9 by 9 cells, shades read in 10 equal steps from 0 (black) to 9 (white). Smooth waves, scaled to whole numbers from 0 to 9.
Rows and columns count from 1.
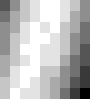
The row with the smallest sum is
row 9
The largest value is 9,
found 15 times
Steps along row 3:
up up up down up down down down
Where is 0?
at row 9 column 9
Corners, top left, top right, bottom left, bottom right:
3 5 7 0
